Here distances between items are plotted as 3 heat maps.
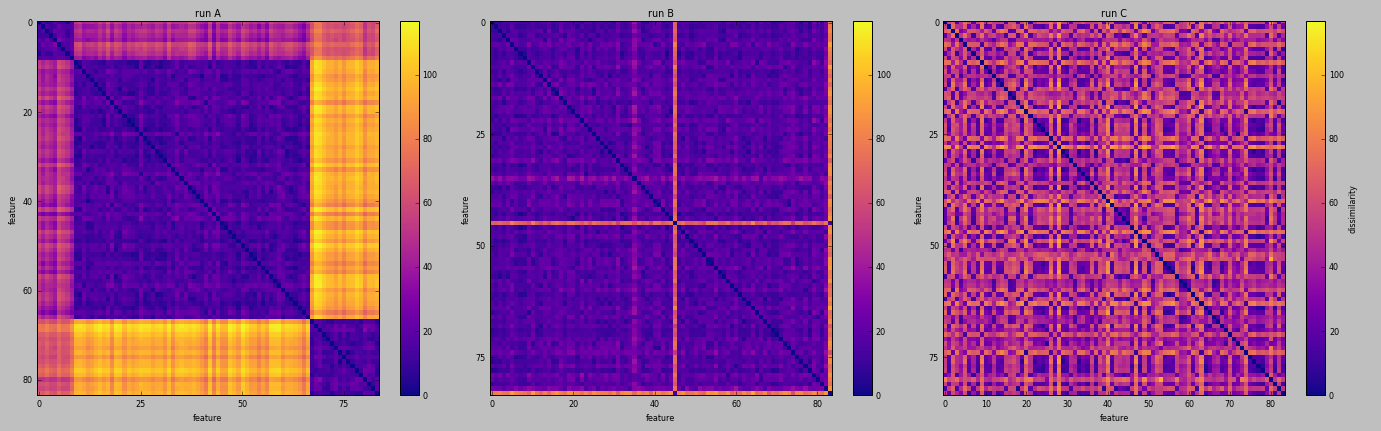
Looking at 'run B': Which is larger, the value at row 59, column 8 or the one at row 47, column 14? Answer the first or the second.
the second
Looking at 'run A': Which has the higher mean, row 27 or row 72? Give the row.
72
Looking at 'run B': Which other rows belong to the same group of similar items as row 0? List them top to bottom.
1, 2, 3, 4, 5, 6, 7, 8, 9, 10, 11, 12, 13, 14, 15, 16, 17, 18, 19, 20, 21, 22, 23, 24, 25, 26, 27, 28, 29, 30, 31, 32, 33, 34, 35, 36, 37, 38, 39, 40, 41, 42, 43, 44, 46, 47, 48, 49, 50, 51, 52, 53, 54, 55, 56, 57, 58, 59, 60, 61, 62, 63, 64, 65, 66, 67, 68, 69, 70, 71, 72, 73, 74, 75, 76, 77, 78, 79, 80, 81, 82
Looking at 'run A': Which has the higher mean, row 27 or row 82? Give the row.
82
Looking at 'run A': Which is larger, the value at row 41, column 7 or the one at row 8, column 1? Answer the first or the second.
the first
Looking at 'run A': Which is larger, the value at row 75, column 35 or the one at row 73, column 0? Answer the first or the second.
the first
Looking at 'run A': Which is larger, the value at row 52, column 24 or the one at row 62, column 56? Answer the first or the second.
the second
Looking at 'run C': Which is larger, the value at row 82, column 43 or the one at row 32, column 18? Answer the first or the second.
the second
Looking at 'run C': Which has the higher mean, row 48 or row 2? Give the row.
2
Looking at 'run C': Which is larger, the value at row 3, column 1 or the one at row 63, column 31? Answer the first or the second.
the second
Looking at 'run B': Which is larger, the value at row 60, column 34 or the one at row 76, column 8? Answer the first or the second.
the first
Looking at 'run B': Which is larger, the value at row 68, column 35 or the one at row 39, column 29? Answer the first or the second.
the first
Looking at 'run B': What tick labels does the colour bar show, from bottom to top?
0, 20, 40, 60, 80, 100
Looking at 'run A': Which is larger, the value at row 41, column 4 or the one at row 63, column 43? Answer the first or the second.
the first
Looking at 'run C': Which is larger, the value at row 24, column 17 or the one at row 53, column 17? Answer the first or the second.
the second
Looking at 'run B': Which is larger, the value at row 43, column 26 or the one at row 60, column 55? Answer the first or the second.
the second
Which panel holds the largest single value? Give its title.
run A
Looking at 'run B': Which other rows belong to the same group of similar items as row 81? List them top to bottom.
0, 1, 2, 3, 4, 5, 6, 7, 8, 9, 10, 11, 12, 13, 14, 15, 16, 17, 18, 19, 20, 21, 22, 23, 24, 25, 26, 27, 28, 29, 30, 31, 32, 33, 34, 35, 36, 37, 38, 39, 40, 41, 42, 43, 44, 46, 47, 48, 49, 50, 51, 52, 53, 54, 55, 56, 57, 58, 59, 60, 61, 62, 63, 64, 65, 66, 67, 68, 69, 70, 71, 72, 73, 74, 75, 76, 77, 78, 79, 80, 82
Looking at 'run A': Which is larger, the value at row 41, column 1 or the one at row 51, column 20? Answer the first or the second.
the first
